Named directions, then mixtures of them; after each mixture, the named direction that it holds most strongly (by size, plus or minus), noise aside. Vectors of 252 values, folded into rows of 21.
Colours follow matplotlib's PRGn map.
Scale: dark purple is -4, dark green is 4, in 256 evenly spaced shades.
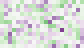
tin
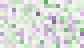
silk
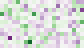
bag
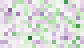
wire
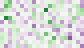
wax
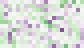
tin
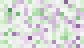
wire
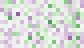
wire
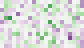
wax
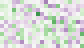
silk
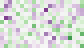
wax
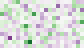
bag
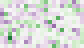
tin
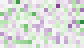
bag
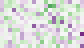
wax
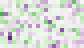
tin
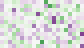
silk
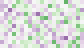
wire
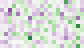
wire
